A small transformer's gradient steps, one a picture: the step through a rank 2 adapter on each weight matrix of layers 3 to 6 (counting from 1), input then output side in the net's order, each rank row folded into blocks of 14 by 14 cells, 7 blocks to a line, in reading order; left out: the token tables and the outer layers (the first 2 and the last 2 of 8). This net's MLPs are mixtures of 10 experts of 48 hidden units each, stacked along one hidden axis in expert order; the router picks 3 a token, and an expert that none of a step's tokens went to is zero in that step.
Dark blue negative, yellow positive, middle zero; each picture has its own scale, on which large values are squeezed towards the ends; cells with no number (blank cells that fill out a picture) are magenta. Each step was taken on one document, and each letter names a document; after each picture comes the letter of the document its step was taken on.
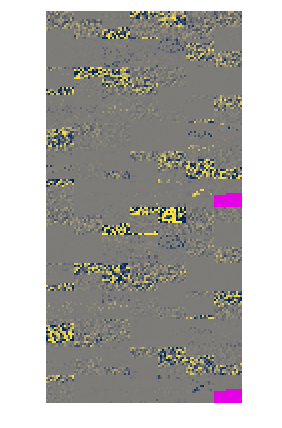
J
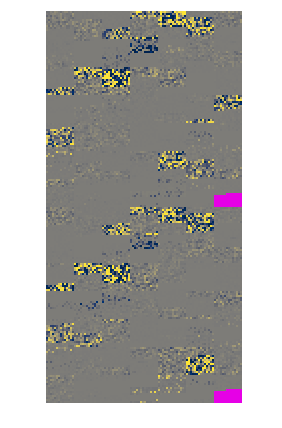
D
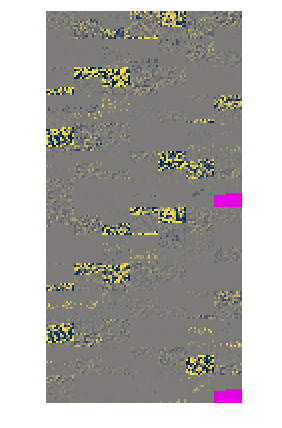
J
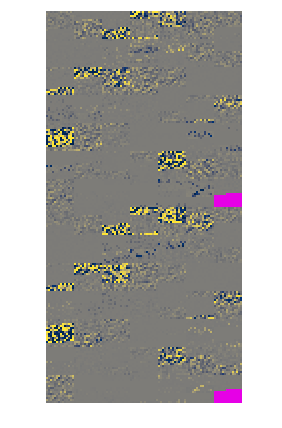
J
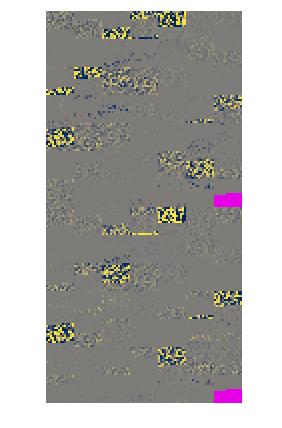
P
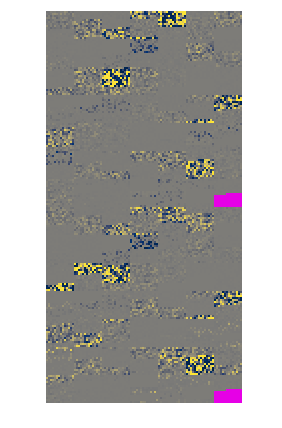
D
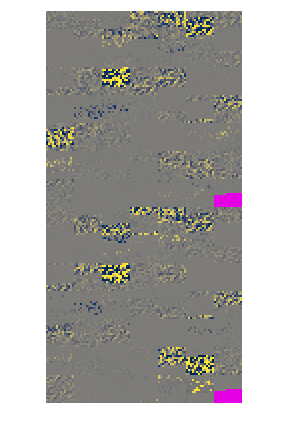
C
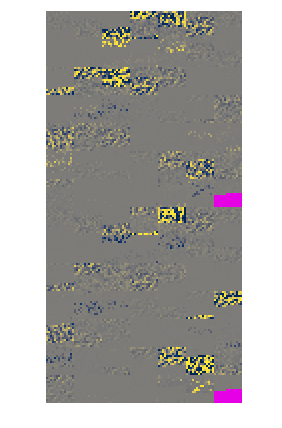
C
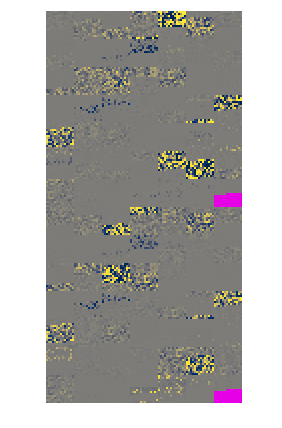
D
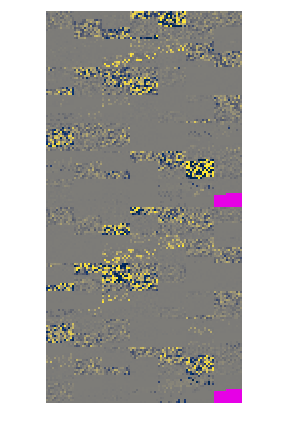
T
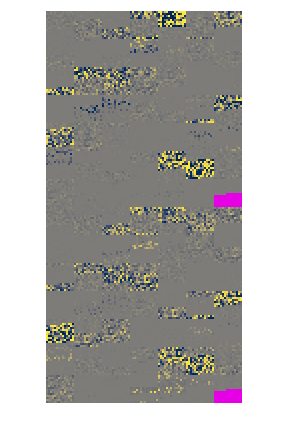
D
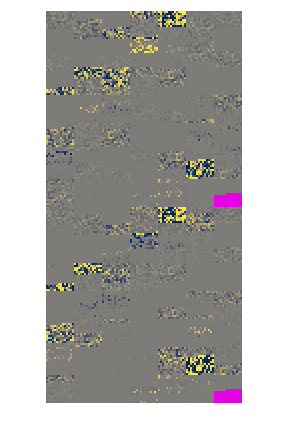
D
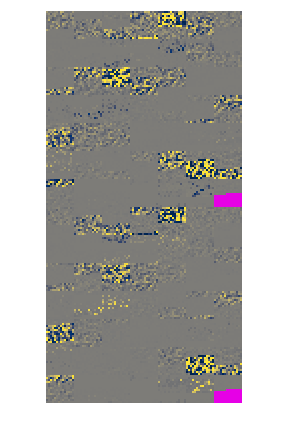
C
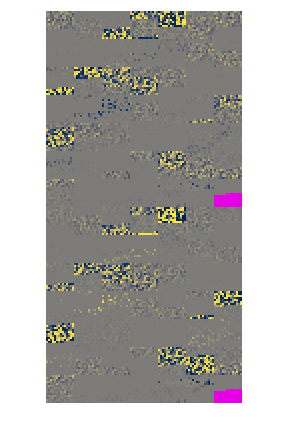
P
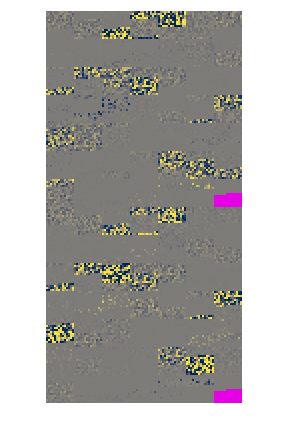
P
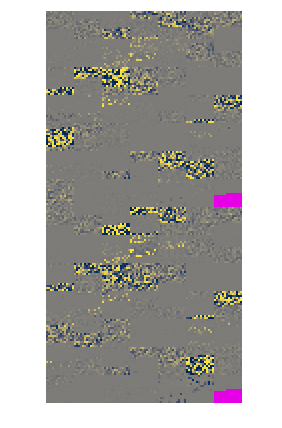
T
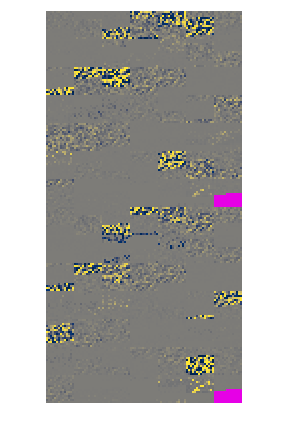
C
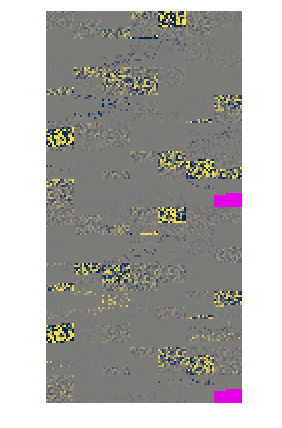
P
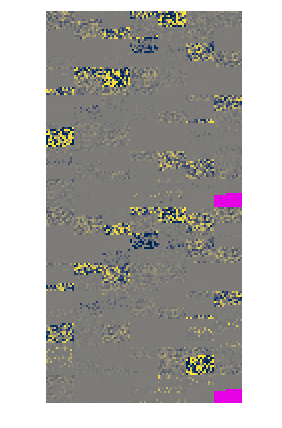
D
